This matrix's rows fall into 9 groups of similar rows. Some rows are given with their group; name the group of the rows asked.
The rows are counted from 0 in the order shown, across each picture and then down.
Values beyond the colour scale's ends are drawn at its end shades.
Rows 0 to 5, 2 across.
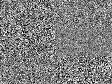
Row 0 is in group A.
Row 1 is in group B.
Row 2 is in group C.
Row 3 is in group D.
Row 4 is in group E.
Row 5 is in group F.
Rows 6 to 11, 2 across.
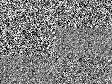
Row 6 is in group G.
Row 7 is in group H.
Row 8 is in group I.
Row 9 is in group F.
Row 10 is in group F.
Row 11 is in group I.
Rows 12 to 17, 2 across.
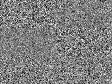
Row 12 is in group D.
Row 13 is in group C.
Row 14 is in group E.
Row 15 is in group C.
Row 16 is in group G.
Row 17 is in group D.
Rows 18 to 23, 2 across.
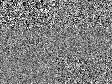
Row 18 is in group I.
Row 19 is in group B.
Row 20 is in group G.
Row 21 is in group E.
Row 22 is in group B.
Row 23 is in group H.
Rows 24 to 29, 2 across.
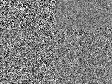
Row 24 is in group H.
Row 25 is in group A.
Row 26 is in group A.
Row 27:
H
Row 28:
D
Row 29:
I
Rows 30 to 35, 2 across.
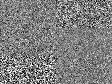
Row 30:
D
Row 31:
A
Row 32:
C
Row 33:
B
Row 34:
G
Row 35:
I
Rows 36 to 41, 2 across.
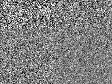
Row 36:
B
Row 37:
I
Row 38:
G
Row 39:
H
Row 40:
G
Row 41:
I
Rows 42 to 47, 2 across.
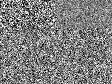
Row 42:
C
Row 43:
G
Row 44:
B
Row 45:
I
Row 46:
E
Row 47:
B
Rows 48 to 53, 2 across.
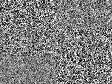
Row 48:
E
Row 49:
E
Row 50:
D
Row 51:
H
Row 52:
H
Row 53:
E
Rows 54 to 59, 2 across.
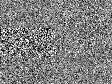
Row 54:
G
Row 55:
G
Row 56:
C
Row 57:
F
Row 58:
C
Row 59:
B
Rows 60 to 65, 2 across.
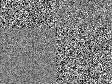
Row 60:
C
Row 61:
B
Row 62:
D
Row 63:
C
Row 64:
A
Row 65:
D
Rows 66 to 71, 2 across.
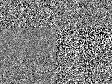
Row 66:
H
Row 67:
H
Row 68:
I
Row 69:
F
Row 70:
E
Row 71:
F
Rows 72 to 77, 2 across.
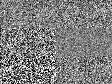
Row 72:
F
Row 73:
B
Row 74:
A
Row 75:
E
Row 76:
E
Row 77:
F
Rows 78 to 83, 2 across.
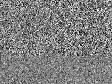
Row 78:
H
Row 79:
I
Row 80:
F
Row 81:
H
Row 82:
C
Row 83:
F
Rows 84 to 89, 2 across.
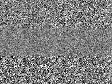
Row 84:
D
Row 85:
G
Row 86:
I
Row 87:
C
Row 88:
I
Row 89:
I
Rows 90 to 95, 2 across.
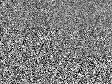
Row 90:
I
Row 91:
B
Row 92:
B
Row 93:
I
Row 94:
E
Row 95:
B
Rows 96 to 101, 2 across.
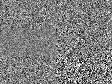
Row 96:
D
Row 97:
E
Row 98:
I
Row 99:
C
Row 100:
G
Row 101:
H
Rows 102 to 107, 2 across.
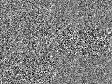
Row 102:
G
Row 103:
F
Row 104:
F
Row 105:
I
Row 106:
E
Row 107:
I
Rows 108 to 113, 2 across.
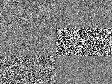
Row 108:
B
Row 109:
F
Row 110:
G
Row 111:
I
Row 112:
E
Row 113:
F
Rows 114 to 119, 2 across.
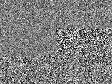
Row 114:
E
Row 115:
F
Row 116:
C
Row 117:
I
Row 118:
H
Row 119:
F
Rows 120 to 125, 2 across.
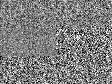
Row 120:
A
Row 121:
A
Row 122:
F
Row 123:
H
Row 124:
A
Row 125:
E
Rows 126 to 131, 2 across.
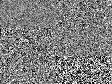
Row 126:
A
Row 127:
I
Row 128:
C
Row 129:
G
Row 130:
F
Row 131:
A
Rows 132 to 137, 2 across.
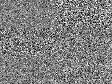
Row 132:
E
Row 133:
G
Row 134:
E
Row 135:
E
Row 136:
D
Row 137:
G
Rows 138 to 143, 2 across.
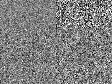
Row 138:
G
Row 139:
F
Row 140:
D
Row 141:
A
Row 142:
F
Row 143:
B
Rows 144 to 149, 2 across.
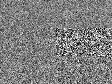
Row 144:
C
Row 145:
G
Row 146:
E
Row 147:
A
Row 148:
B
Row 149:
H
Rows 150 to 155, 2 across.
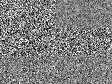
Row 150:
G
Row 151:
A
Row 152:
C
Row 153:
E
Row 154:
F
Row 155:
H
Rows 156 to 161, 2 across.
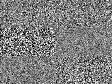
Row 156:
F
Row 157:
E
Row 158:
E
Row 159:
B
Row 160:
A
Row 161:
F
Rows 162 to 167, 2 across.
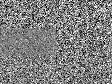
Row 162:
D
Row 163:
B
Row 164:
C
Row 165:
I
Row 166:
G
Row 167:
C
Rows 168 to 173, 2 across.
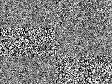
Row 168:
D
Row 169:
I
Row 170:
C
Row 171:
B
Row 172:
B
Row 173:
F
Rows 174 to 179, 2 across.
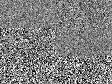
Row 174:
G
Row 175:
I
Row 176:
C
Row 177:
C
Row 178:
F
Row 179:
H
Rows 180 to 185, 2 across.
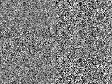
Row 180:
I
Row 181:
I
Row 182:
E
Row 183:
I
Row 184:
C
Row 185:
I
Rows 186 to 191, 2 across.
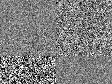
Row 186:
F
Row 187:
I
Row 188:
D
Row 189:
B
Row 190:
C
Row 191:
I
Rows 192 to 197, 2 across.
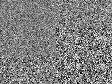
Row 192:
A
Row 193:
G
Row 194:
I
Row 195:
B
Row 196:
F
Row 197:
H
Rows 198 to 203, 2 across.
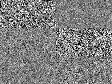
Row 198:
C
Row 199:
E
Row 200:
G
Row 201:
B
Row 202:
H
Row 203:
B
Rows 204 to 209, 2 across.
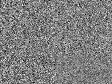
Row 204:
C
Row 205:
H
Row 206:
I
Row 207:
G
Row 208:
E
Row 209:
A
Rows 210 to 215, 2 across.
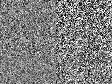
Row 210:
C
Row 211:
I
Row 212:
E
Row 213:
D
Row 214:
A
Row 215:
F
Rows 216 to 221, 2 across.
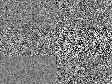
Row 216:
D
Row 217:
I
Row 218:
B
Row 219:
B
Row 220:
A
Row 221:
C
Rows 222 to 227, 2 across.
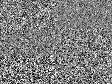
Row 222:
B
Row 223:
H
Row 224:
C
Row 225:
D
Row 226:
E
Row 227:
C
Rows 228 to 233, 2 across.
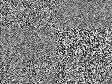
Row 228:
H
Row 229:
B
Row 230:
A
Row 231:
G
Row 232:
F
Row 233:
F
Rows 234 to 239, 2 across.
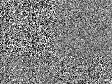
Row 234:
F
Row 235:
G
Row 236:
D
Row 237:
C
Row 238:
F
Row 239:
D
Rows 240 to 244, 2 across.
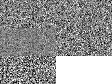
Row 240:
D
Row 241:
H
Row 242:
D
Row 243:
E
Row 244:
F
